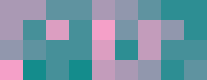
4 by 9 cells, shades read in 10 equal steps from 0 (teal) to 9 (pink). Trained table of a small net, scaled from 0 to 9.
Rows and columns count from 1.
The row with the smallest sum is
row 3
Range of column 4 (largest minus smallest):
3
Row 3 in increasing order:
1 2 2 2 2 3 5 7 8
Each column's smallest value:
5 0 2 0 6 1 3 1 1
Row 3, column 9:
2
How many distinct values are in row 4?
8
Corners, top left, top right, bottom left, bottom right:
6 1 9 3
